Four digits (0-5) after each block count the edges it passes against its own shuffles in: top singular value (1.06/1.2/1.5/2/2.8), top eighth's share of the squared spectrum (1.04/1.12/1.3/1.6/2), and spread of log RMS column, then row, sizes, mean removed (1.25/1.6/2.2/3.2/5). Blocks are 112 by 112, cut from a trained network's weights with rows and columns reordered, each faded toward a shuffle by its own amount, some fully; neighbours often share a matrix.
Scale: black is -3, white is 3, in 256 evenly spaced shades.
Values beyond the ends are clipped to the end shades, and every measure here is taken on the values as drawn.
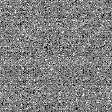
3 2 2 0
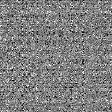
3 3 3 0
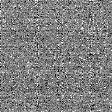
3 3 3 0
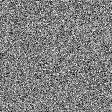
0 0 0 0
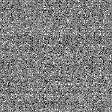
3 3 3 0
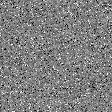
0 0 0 0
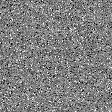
0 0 0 0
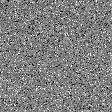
0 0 0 0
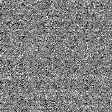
2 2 2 0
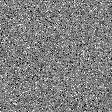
0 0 0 0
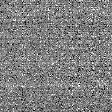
3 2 3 0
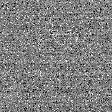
2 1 2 0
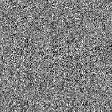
3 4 2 2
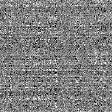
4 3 3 1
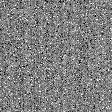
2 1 0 0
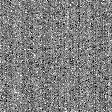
3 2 0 1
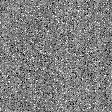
1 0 0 0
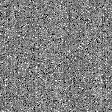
2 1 0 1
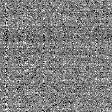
3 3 3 0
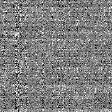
4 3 4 0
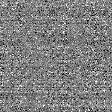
3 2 2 0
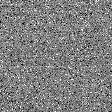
1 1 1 0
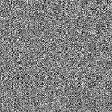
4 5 2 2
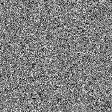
2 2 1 0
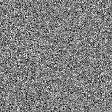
2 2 1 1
